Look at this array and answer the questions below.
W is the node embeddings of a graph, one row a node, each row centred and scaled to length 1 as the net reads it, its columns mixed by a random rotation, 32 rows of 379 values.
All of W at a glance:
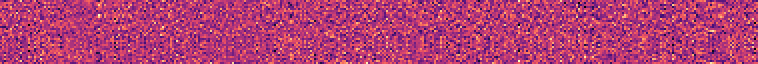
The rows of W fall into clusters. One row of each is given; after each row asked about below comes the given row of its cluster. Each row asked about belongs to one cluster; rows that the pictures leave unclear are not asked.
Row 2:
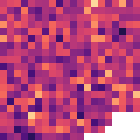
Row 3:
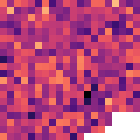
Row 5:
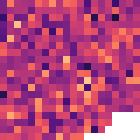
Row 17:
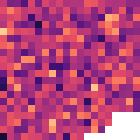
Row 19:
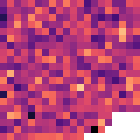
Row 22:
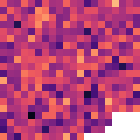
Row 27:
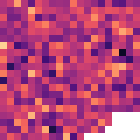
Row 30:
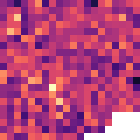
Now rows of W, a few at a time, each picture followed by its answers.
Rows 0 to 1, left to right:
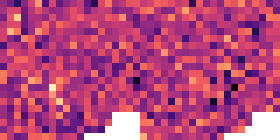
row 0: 30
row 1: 3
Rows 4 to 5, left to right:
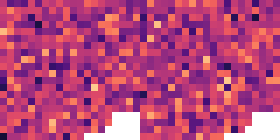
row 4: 17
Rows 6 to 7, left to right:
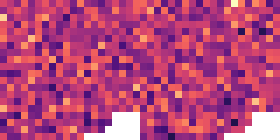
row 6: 22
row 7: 2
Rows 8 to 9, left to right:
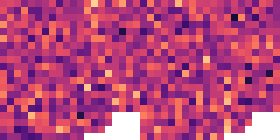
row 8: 2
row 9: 5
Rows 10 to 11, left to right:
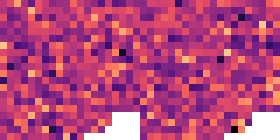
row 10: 27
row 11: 19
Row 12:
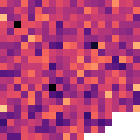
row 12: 22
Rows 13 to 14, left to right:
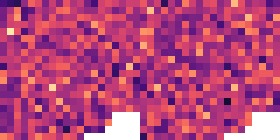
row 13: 30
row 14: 17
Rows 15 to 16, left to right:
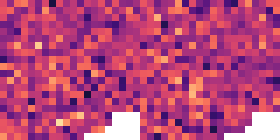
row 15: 3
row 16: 30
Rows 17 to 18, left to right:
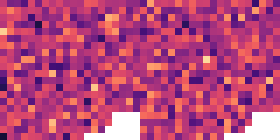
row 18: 5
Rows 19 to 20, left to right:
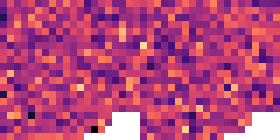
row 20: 27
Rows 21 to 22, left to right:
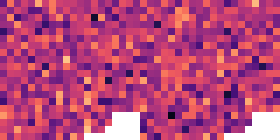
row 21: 5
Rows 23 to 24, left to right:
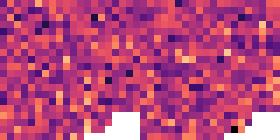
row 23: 5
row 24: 19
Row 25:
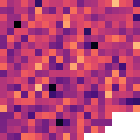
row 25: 22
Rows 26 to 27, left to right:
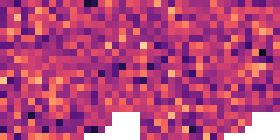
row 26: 30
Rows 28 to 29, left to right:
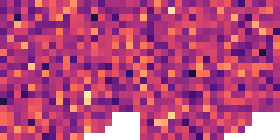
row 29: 27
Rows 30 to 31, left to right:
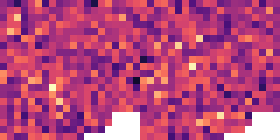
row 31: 3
